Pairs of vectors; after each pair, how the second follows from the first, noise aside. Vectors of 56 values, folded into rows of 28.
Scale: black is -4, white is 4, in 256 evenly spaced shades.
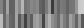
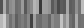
reversed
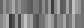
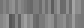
shrunk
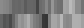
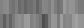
shrunk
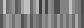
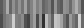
reversed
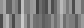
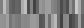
shuffled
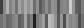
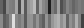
reversed
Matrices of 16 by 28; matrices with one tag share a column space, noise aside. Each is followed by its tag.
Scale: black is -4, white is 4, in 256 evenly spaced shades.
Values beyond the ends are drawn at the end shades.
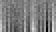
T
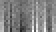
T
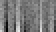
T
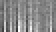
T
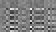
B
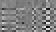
B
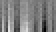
T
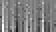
T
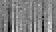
T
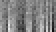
T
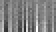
T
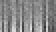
T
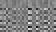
B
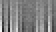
T
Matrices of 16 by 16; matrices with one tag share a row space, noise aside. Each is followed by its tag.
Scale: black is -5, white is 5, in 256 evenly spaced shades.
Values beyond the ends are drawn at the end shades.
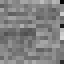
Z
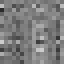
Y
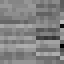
Z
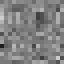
Y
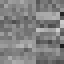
Z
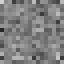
Y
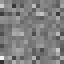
Y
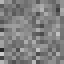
Y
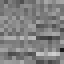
Z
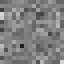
Y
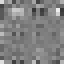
Y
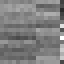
Z
